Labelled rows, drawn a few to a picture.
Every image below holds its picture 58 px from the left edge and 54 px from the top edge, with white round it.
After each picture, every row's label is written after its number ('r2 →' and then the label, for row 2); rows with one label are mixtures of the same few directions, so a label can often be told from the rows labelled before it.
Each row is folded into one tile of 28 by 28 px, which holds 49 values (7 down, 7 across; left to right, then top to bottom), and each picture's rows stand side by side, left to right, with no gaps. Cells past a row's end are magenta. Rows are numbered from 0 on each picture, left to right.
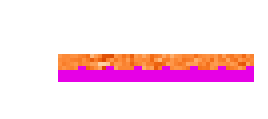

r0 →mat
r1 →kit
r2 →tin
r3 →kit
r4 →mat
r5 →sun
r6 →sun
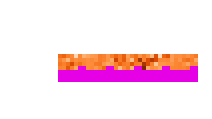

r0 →kit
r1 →mat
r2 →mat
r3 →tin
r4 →mat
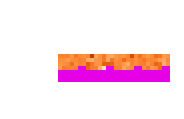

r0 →tin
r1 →kit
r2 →kit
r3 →mat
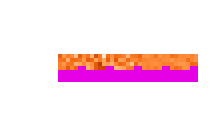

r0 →kit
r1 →kit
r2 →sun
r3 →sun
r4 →mat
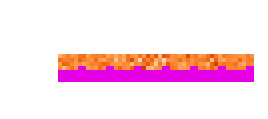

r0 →mat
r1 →kit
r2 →mat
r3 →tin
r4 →kit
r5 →sun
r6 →sun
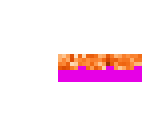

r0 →sun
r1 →mat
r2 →mat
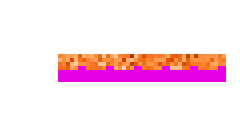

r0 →sun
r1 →sun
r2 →kit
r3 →mat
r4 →sun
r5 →sun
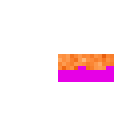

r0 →mat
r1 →kit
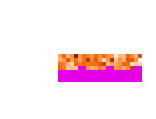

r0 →kit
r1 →mat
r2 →mat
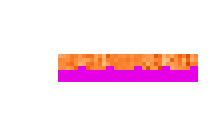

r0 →mat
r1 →tin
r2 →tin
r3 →mat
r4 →tin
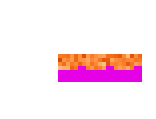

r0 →sun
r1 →mat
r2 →sun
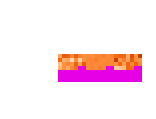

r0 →tin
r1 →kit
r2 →sun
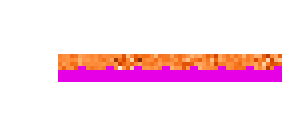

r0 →mat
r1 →mat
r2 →mat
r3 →sun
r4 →kit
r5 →tin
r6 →kit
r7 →sun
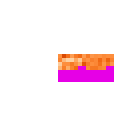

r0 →tin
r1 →tin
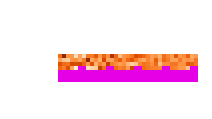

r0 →kit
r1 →sun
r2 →kit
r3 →tin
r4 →kit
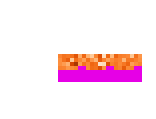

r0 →sun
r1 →sun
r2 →kit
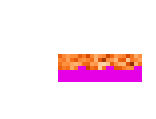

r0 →kit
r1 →kit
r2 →sun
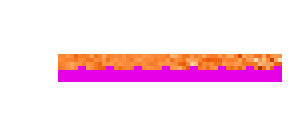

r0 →kit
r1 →kit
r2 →mat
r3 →mat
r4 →mat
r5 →tin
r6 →sun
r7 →mat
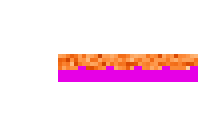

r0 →tin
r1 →sun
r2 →kit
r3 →kit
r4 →kit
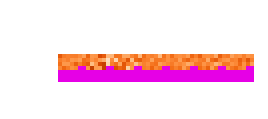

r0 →mat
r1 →mat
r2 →sun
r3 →kit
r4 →kit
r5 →kit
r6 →tin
